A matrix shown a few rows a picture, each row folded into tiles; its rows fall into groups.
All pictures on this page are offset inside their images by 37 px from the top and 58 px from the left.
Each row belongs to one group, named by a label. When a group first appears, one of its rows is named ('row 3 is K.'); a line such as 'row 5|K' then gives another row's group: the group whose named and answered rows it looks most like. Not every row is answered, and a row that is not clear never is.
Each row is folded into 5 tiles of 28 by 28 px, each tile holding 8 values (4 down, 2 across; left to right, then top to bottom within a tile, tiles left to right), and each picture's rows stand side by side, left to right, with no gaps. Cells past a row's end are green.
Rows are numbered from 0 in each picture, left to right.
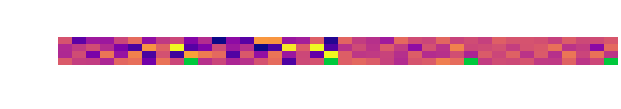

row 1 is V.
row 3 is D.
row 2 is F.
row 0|V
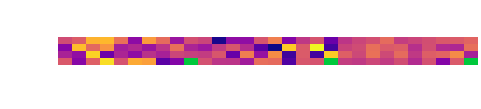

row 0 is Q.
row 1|V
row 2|D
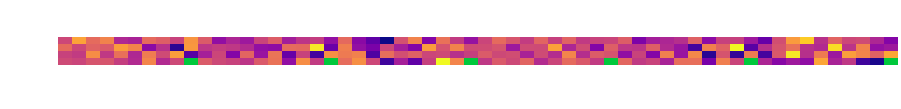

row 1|V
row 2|F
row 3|D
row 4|V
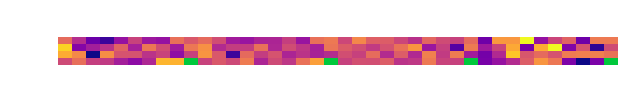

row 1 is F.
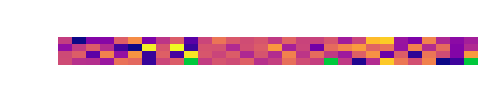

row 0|V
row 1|D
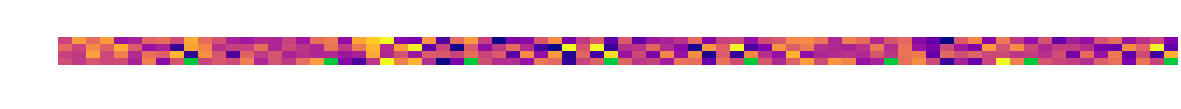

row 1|F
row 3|V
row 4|V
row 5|Q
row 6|F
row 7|V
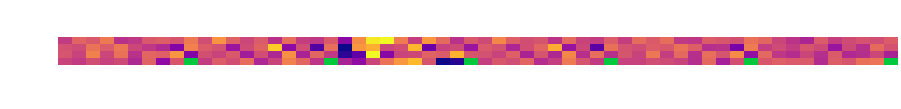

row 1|D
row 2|Q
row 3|D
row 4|D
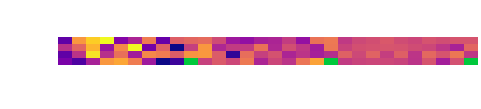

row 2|D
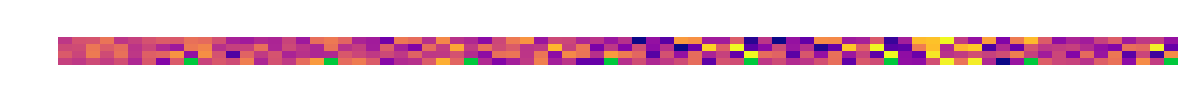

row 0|D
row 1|F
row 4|V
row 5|V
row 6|Q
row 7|V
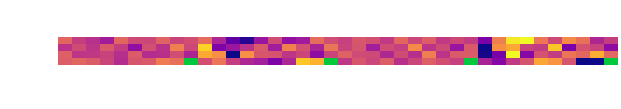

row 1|F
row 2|D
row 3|Q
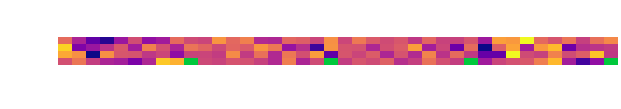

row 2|D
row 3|Q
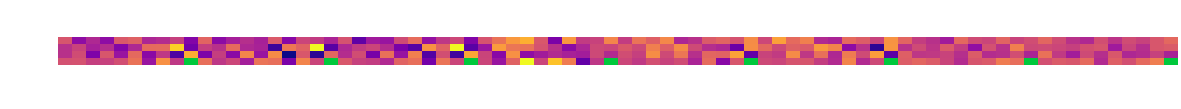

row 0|V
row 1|V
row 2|V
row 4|D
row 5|D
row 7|F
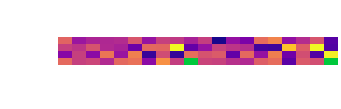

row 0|V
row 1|V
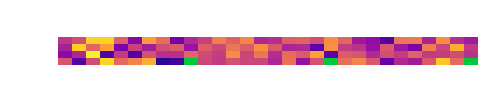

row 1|D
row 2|F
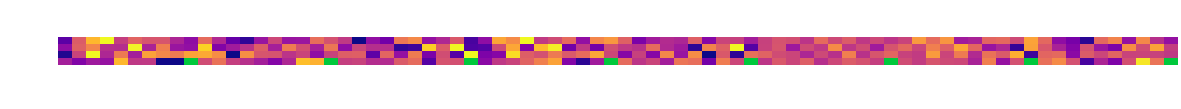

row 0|Q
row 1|F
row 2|V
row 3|Q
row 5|D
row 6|D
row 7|F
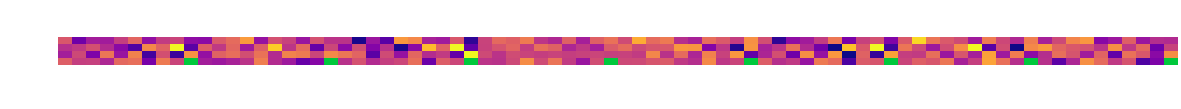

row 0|V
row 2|V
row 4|D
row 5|V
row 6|D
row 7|Q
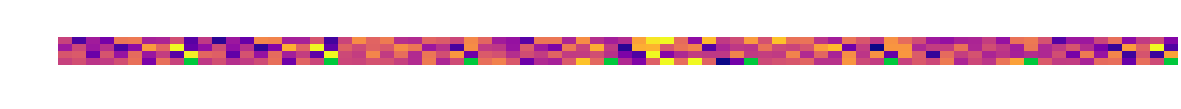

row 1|V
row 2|D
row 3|F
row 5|D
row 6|F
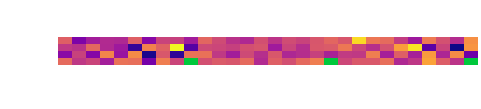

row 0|V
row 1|F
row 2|D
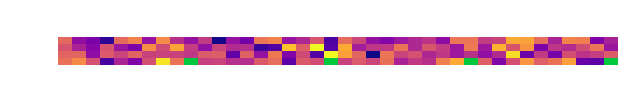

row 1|V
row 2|F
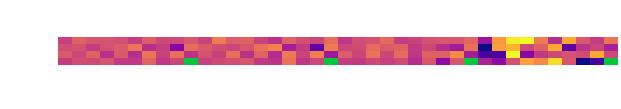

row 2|D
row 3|Q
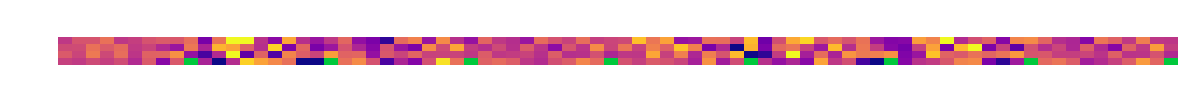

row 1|Q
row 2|F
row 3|F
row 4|D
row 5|Q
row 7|F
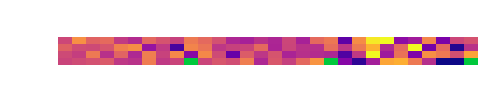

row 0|D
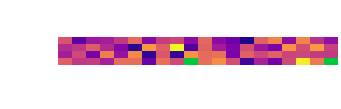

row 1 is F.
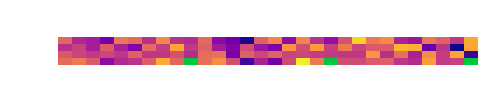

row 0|F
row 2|D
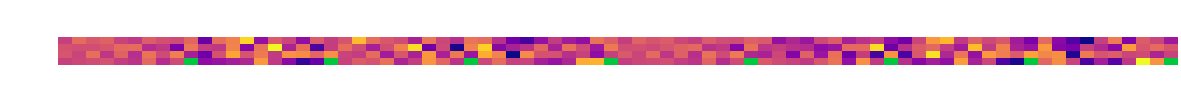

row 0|D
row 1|Q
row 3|F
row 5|V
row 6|Q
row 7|F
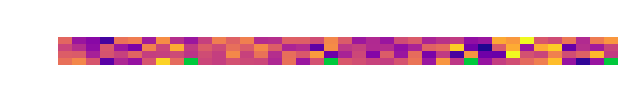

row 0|F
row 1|D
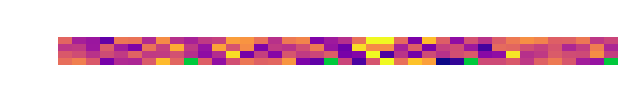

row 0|F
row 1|Q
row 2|Q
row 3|Q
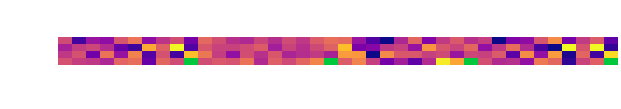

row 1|F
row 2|F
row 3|V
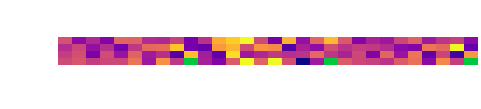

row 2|V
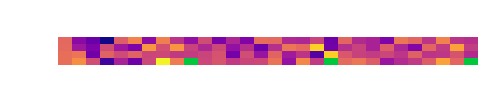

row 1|V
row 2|F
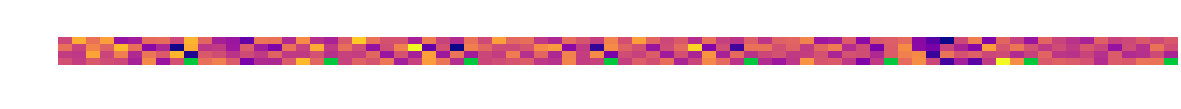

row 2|D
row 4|D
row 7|F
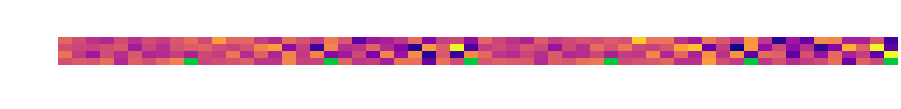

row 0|F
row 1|D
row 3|F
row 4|D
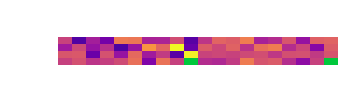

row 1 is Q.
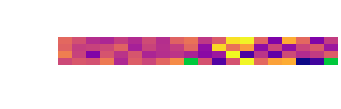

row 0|F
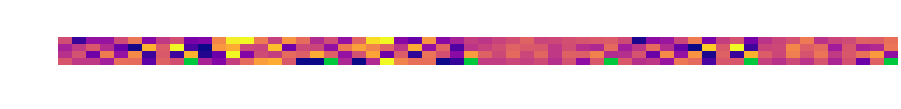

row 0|V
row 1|Q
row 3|D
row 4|V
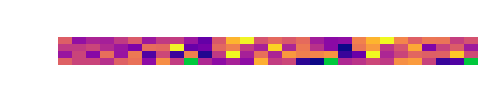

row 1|Q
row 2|Q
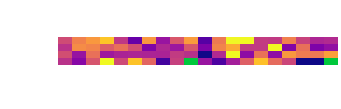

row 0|Q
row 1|Q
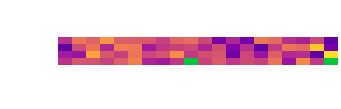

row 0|Q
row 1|V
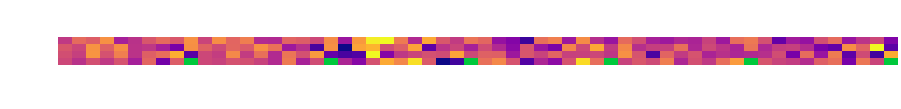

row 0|D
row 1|D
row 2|Q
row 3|F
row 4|F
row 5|V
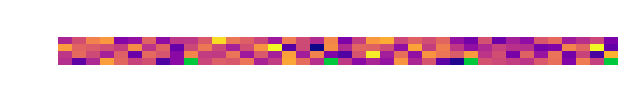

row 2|Q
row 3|V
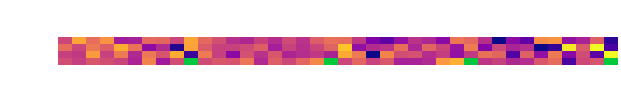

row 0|D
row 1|F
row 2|F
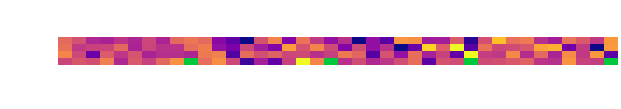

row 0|F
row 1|F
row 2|V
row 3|D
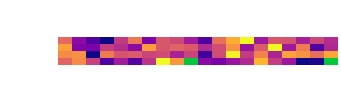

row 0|F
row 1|Q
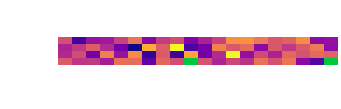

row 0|V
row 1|Q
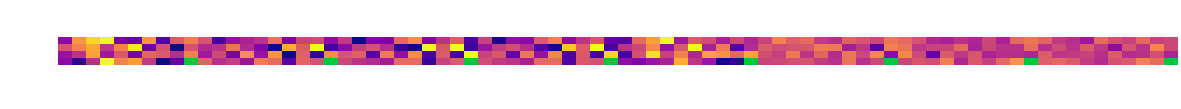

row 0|Q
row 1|V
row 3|V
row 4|Q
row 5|D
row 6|F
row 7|F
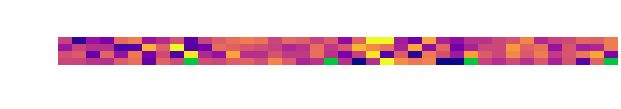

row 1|Q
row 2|Q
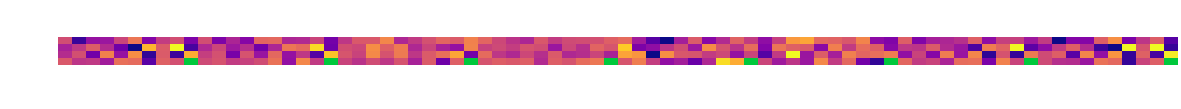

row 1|V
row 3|F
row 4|F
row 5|Q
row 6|V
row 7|V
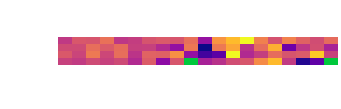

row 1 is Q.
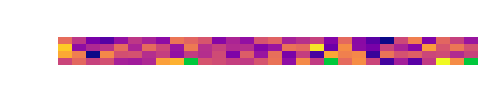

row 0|F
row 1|V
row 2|F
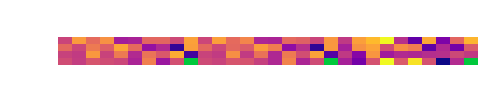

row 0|D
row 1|D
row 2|Q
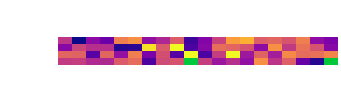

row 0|V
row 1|Q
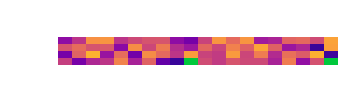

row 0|Q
